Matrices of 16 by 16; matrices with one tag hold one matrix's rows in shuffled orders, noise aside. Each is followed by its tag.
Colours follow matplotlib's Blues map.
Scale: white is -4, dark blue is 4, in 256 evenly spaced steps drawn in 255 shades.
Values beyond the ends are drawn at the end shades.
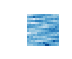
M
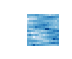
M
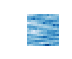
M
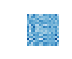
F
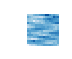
M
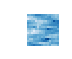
M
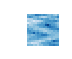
M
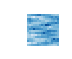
M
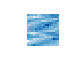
M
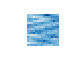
M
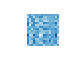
F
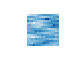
M
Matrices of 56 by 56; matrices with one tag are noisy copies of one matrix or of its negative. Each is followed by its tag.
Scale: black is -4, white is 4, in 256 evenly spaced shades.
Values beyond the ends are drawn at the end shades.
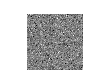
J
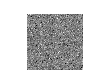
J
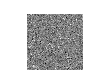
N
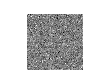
J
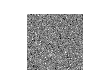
N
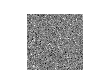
N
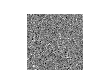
N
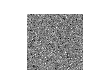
N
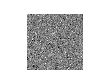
N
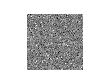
J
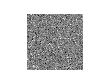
N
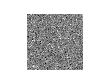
N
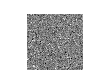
N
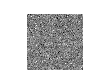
J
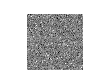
J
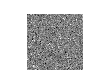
N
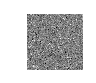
N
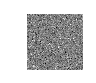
N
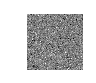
N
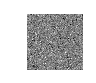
N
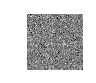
J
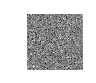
N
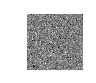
N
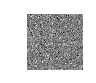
J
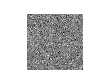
J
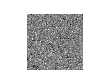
N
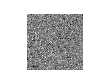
N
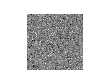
N
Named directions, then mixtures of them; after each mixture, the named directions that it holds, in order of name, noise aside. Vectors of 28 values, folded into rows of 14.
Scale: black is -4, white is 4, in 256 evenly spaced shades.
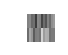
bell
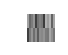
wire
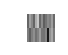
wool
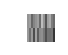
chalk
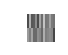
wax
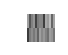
wire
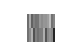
chalk, wax, wire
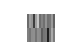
wool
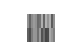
bell, wire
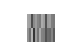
chalk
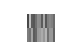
bell, wax, wool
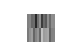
bell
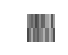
wax, wire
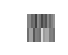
bell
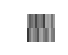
wire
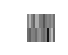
wool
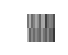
chalk, wire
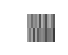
chalk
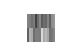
bell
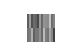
wax, wire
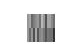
chalk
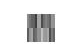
bell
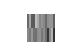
chalk, wax, wool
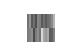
bell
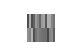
chalk, wax, wool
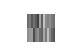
wax, wool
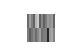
wool
